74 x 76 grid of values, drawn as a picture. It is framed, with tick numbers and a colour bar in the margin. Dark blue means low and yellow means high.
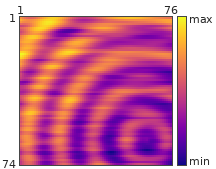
Neither half mirrors the other. Values rise toward the top left. There are no lone odd cells. Concentric rings centre on the bottom right. On average the colour sits 50% of the way up the scale. The ninth with the highest average is the top left.
